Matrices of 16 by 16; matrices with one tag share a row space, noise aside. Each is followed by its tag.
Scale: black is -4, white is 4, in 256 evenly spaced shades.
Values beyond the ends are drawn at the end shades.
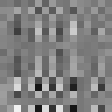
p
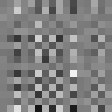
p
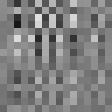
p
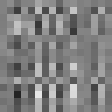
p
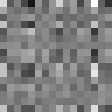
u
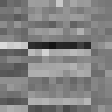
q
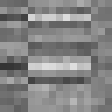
q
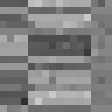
q
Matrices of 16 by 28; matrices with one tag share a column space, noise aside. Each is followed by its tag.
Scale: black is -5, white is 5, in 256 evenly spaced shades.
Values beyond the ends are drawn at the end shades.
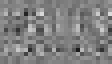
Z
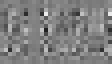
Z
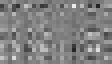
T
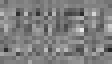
Z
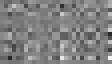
T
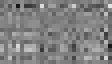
T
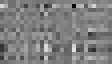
T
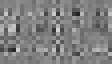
Z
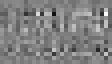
Z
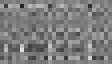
T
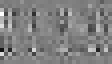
Z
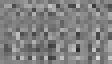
T
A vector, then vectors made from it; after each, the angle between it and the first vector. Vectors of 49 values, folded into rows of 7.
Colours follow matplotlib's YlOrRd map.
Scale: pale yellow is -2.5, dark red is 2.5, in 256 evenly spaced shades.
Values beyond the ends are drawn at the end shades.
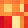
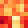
nearly parallel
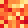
orthogonal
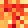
partly opposed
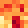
nearly opposite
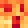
nearly opposite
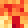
nearly opposite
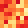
orthogonal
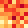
partly opposed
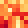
partly aligned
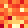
partly aligned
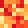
partly opposed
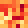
partly opposed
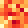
partly opposed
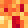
nearly opposite
